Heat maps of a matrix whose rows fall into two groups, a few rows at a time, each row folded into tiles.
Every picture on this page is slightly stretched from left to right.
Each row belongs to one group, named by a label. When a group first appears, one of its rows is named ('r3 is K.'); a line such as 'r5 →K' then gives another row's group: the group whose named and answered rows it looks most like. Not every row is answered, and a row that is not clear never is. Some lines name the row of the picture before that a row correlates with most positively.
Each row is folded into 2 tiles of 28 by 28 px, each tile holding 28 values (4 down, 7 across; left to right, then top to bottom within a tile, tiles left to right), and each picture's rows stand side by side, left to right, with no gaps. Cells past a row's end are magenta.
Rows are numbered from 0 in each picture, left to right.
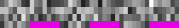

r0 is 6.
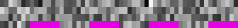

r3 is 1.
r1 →1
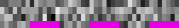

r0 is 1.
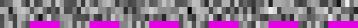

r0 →6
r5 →6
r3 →6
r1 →1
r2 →1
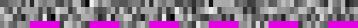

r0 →1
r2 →1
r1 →6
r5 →6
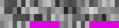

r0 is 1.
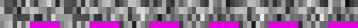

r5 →6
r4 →6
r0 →1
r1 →1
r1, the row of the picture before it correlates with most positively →0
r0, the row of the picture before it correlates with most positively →0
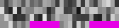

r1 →1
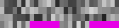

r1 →1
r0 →1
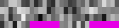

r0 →6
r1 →1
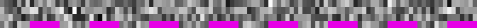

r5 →1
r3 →6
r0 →1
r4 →6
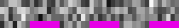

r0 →6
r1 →6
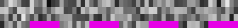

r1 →1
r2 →1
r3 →6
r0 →6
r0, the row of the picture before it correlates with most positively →1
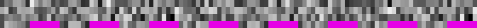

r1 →6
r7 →1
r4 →6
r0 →6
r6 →1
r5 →6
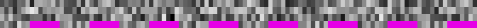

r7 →1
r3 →1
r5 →1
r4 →6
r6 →6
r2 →1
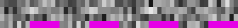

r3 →6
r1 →1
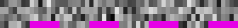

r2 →1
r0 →6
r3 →6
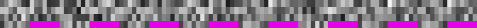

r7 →6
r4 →6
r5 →1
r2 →6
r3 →6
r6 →6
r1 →1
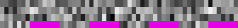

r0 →1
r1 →1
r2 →6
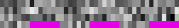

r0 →1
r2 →1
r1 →1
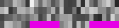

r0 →6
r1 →1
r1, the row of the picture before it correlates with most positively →1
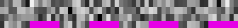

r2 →1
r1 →6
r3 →6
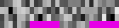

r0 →6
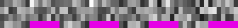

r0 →6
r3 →1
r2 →6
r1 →6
